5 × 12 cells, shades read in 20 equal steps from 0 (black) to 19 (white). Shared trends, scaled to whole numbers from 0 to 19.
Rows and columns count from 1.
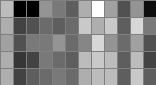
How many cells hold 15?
4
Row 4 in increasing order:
4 5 5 7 7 8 9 13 14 14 14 15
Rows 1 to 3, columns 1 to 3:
14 0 0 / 13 5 6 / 12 6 9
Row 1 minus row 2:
1 -5 -6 3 2 -1 -2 6 -3 -1 -5 -8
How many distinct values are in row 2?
8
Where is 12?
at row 1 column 9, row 3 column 1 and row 3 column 11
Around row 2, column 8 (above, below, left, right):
19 16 15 15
